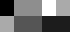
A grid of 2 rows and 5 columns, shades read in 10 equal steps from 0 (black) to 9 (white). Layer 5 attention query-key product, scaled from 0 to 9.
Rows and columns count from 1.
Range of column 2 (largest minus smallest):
2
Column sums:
6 8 8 10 7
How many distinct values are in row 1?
4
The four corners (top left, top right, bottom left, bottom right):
0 6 6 1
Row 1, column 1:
0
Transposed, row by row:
0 6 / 5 3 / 5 3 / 9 1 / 6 1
